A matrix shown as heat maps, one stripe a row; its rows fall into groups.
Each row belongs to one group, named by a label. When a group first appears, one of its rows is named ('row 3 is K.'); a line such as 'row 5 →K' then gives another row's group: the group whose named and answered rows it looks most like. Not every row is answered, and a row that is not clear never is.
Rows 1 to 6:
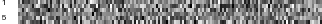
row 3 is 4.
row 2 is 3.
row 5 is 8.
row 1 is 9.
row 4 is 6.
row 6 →4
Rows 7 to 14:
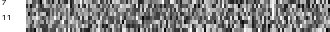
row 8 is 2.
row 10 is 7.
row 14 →6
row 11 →2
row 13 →4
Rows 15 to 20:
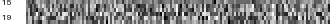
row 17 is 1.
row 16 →1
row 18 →2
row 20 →3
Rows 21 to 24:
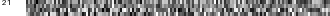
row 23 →4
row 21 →9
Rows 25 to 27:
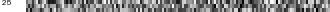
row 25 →3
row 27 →2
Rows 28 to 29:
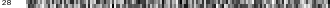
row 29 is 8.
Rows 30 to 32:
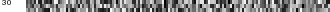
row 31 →2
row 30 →6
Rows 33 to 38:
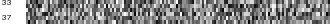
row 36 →6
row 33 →1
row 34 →3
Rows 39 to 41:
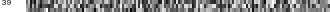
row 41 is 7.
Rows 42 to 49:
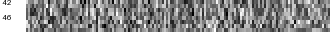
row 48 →4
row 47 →7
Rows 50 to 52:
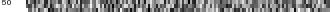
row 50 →6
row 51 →6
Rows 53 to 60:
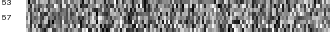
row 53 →8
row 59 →6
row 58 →1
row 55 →7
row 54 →6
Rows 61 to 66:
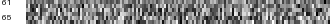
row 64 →2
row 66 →1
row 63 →2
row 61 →6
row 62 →1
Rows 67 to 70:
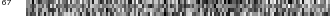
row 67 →3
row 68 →8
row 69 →3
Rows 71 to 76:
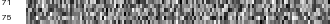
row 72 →7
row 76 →9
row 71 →1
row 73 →3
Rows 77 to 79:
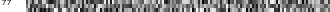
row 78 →9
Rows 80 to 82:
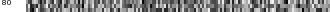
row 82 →2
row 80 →2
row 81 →1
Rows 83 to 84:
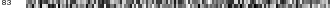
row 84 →3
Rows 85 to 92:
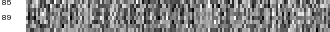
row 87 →7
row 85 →2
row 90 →7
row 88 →7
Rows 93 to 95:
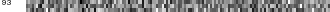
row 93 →8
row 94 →3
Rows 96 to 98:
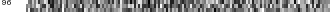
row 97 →2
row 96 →7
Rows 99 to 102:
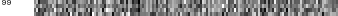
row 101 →9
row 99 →9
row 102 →1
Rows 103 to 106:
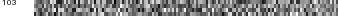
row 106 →1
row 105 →8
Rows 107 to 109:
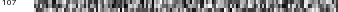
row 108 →6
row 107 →6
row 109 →8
